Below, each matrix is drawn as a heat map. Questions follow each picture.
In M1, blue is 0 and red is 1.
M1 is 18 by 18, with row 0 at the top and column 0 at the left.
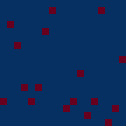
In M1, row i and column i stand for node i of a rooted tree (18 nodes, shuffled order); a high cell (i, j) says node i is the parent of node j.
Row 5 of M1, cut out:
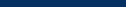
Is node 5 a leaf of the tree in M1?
yes
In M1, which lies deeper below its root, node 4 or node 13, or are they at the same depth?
the same depth
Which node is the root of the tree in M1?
8
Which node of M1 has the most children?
14
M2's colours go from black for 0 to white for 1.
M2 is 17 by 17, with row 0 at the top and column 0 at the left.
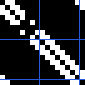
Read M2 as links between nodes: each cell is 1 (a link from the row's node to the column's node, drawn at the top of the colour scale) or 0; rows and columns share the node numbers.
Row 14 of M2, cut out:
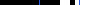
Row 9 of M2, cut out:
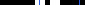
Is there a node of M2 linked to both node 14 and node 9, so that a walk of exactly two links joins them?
no
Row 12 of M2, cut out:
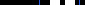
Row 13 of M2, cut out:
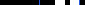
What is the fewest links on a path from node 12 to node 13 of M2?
1
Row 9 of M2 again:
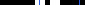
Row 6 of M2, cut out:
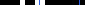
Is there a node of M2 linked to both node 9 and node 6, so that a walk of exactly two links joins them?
yes
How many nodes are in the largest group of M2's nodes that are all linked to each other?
3
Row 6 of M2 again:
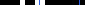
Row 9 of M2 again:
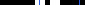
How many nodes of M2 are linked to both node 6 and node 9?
2
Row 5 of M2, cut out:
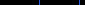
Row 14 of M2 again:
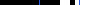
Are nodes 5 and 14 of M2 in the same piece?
no
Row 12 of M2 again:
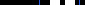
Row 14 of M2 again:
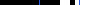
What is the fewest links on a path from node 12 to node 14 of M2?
1
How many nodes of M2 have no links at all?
1
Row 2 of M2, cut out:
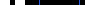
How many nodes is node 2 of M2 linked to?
4
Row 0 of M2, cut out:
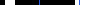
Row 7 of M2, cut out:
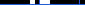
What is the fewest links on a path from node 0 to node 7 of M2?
4
